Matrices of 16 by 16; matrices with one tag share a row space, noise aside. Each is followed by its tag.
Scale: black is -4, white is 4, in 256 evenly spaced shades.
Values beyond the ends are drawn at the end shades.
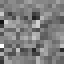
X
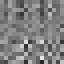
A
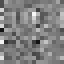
X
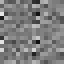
X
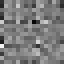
X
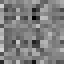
X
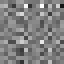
A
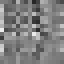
X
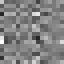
X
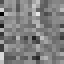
X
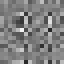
A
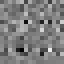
A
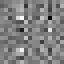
A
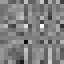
A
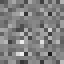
A
